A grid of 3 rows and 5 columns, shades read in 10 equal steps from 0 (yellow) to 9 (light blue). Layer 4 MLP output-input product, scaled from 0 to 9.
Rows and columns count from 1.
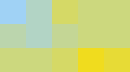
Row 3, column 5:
1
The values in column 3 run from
3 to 5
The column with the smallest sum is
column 4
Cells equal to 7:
2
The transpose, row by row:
9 6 4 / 7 7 4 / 3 5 3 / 4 4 0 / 4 4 1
